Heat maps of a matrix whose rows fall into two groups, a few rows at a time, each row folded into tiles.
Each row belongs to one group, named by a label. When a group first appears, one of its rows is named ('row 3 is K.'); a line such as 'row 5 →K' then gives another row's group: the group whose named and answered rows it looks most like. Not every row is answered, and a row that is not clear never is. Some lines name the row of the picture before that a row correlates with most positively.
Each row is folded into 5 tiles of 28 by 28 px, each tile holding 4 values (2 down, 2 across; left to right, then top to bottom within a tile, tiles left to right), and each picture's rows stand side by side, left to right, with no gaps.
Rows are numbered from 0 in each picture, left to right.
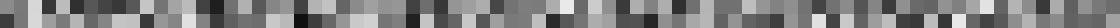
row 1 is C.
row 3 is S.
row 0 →C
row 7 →C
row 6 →S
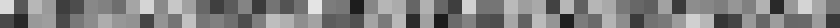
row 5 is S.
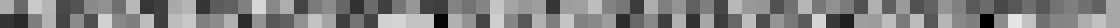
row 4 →S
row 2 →C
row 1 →S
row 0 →C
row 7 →C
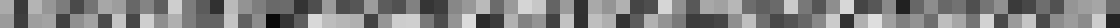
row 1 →S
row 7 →S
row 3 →S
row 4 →S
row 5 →C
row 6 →C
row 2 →C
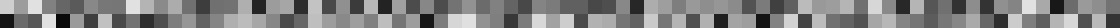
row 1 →C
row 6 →C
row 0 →C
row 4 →S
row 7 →S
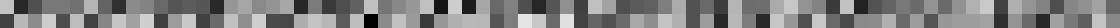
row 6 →C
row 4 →S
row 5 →S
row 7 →S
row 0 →C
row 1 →S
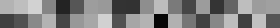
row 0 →C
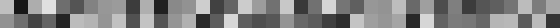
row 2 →S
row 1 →S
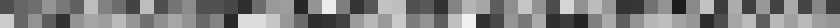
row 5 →C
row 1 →C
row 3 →S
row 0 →S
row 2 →S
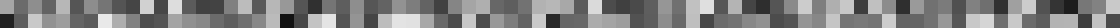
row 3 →S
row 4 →C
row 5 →C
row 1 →C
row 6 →C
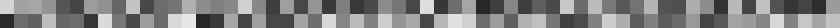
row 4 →C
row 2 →C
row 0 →C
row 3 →C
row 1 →S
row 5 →C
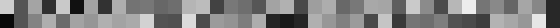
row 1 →S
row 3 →S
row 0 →C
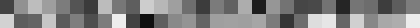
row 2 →C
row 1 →C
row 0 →S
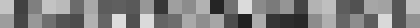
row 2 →C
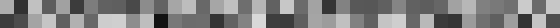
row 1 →S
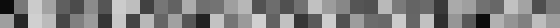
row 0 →S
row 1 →S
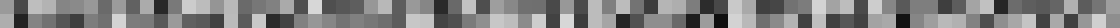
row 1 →S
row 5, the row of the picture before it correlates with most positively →0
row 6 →C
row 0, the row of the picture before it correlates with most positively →3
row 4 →S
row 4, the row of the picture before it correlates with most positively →2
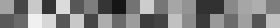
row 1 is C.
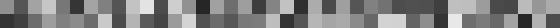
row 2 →C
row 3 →S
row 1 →C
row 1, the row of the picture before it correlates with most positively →1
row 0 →C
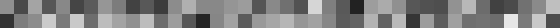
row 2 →S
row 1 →S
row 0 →C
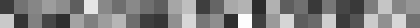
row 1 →C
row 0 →S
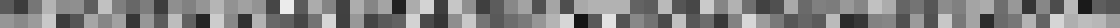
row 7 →C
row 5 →C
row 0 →S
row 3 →C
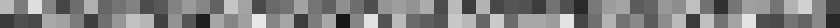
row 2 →S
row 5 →S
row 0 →C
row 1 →S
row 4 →S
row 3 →C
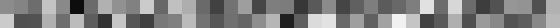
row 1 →C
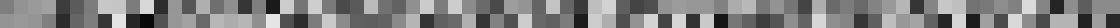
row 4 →S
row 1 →C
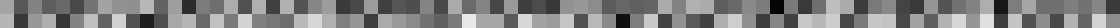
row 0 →S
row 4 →S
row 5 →C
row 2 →C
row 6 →C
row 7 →S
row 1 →C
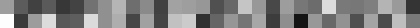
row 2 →S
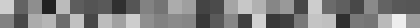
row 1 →S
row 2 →C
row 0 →C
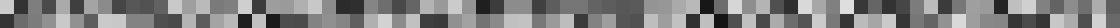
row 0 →C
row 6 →C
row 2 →C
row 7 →S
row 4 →S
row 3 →C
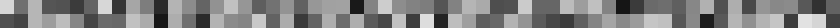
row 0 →C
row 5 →C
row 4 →C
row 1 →S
